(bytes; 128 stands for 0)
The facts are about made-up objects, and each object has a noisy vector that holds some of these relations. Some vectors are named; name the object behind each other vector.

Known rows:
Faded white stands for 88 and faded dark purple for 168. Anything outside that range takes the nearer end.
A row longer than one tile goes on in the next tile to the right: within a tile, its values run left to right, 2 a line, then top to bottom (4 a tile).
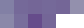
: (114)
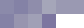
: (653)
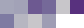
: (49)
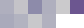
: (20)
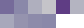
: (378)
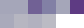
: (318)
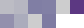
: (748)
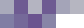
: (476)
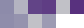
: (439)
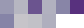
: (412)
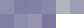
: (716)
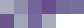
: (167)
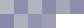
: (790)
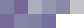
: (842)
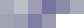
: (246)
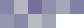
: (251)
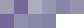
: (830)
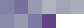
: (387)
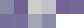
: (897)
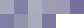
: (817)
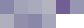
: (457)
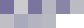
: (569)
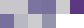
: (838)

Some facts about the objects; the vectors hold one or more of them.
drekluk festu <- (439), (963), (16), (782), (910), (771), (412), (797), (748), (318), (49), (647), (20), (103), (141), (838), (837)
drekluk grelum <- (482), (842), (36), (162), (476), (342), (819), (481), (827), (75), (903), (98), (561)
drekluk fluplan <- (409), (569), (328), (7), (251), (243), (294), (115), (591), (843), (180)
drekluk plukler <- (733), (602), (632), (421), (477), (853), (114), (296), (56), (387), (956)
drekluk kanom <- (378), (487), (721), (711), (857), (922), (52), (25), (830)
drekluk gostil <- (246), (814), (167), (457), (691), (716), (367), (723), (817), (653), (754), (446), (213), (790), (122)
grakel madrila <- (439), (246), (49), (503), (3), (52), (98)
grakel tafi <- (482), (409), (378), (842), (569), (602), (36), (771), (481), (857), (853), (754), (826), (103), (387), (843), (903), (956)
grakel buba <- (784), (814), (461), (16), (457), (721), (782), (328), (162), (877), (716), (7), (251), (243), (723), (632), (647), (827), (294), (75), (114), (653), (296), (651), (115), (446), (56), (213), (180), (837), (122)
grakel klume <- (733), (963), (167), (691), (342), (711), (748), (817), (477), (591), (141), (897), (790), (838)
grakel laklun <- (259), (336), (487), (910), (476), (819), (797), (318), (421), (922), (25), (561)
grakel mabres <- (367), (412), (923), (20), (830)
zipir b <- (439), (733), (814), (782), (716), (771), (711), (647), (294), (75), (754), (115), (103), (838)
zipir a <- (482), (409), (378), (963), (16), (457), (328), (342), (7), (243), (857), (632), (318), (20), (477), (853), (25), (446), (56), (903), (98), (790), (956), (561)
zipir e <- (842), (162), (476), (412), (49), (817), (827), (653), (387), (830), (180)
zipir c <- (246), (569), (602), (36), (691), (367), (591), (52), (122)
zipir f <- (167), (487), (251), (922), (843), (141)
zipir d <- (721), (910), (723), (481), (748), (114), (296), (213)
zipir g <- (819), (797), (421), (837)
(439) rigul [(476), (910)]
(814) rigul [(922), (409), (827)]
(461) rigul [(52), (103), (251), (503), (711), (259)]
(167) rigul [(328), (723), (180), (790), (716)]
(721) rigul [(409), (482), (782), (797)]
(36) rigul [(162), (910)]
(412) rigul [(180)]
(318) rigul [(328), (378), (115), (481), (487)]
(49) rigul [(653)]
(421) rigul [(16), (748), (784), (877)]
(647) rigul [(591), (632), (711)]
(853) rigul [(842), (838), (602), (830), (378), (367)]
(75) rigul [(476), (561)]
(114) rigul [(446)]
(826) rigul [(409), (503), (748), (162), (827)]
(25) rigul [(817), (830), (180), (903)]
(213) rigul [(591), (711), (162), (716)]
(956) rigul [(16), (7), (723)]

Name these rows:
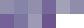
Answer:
(711)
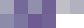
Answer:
(296)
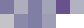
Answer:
(122)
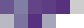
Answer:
(36)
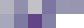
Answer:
(477)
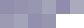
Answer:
(446)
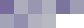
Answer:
(409)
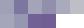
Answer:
(632)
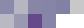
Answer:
(602)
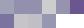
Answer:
(180)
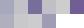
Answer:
(16)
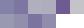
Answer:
(903)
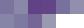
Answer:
(814)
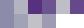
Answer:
(647)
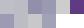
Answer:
(963)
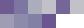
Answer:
(482)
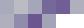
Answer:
(52)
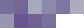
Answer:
(162)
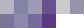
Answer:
(733)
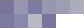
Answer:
(754)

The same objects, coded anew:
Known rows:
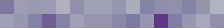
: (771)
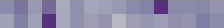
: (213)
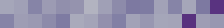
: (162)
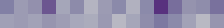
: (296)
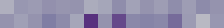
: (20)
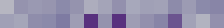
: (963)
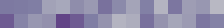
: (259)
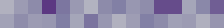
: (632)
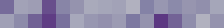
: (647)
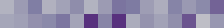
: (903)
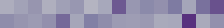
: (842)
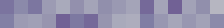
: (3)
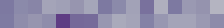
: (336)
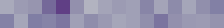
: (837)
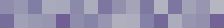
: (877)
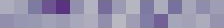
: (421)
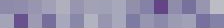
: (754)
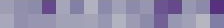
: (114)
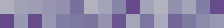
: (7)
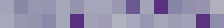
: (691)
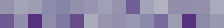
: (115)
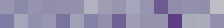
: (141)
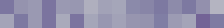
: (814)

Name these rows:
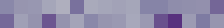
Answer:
(748)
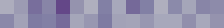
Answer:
(819)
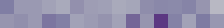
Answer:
(103)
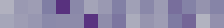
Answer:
(25)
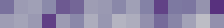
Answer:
(721)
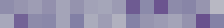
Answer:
(716)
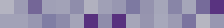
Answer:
(98)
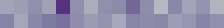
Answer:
(797)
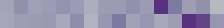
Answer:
(817)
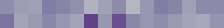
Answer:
(412)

